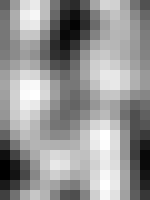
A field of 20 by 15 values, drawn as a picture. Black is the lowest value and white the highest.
Lone odd cells: none. Stripes: upright, repeating 2 times. Slope: none. Average level on the scale: 60%. Calmest part: top right.
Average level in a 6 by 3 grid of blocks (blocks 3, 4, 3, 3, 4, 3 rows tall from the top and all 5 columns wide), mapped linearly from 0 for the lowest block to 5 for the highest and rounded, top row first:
4 0 3 / 3 1 4 / 5 3 4 / 4 2 2 / 2 5 3 / 1 3 3
